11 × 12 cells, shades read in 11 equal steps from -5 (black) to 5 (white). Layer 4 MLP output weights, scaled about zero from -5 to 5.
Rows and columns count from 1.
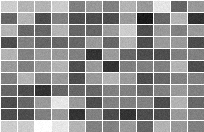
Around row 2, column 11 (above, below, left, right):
-1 0 -1 -3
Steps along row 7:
up down up down up up down down up up same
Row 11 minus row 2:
4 1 7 4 4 2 2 0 3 3 -1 3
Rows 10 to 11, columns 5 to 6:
-3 0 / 2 0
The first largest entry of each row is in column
10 2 8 8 1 4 2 11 4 4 3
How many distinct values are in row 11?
7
